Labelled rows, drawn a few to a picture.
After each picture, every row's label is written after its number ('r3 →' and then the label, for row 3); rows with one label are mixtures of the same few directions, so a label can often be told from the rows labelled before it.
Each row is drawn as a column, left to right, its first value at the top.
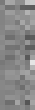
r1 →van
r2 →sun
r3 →sun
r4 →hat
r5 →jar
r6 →sun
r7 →van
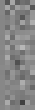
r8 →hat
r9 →sun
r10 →sun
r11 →van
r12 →hat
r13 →sun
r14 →jar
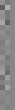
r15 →jar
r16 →jar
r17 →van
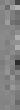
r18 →van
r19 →jar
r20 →jar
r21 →van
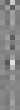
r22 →jar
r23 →van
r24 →van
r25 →van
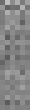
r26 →van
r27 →sun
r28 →jar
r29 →sun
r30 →jar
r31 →sun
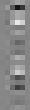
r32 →van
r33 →jar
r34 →jar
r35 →jar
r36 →jar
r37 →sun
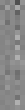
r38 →jar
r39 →jar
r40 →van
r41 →sun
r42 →van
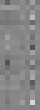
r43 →jar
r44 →van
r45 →jar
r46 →jar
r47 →hat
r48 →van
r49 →hat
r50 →van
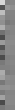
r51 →sun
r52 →jar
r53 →jar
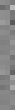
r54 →jar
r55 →jar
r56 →jar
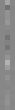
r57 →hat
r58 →van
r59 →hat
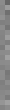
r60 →hat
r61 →sun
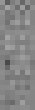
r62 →sun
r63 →van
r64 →hat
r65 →jar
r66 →sun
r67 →jar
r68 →van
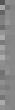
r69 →sun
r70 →jar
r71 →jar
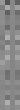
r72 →van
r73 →sun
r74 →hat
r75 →sun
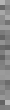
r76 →sun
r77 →hat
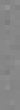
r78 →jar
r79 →jar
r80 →hat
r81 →van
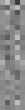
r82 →van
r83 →sun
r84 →jar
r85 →sun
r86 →van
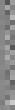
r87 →hat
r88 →sun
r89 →hat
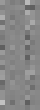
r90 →hat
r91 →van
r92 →hat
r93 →jar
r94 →sun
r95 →sun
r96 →jar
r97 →jar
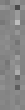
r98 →jar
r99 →van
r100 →van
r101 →jar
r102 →jar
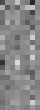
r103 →van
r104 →jar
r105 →hat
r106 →van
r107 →jar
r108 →jar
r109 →sun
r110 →hat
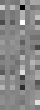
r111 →jar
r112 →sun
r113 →jar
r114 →van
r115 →jar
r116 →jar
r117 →van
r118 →hat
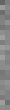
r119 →sun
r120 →hat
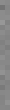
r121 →jar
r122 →hat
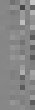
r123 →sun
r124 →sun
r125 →sun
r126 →sun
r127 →jar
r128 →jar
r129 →sun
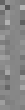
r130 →sun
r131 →jar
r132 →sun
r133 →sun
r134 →jar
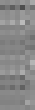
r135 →jar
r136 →jar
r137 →jar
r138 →jar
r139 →jar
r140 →hat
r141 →van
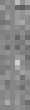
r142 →jar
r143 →hat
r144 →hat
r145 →van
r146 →jar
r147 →sun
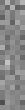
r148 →hat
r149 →van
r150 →jar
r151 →jar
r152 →sun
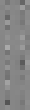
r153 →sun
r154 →hat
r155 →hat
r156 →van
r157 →van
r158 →van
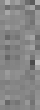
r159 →hat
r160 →sun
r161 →sun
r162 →sun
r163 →jar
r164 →sun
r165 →van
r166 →van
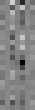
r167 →hat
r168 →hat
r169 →sun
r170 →van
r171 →van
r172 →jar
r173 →sun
